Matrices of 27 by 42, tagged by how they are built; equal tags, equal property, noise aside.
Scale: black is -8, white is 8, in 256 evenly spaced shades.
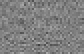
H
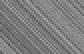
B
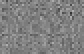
H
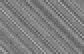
B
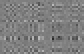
H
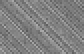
B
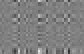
H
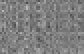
H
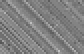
B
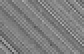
B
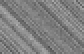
B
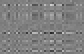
H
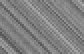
B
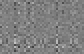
H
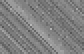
B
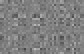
H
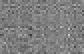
H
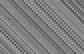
B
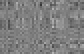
H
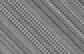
B
